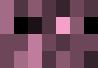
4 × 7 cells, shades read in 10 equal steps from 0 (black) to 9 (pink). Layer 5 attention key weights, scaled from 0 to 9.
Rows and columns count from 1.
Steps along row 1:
down up down down up down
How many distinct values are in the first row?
5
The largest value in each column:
6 6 7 4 9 5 4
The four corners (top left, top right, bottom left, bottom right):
6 3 4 2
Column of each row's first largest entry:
1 5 3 3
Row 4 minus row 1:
-2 3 2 0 3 0 -1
